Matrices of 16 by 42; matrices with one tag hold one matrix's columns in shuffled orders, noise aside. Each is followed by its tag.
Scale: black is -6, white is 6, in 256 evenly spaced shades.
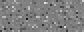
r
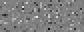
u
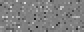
r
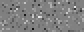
u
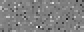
r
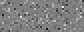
u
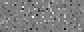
u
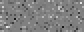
r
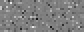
r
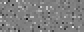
r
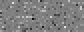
r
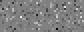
u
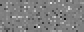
r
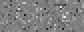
u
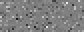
r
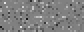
r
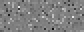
u
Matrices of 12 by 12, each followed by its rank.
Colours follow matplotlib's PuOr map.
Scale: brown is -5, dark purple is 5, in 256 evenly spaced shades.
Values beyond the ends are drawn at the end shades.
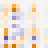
two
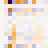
two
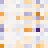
two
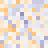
full rank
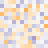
full rank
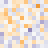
full rank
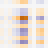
one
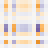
one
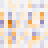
two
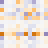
two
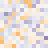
full rank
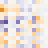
two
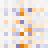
two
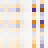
one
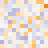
full rank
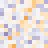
full rank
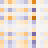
one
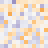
full rank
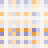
one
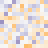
full rank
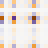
one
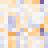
two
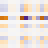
one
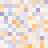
full rank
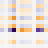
one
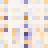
two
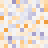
full rank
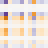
one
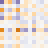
two
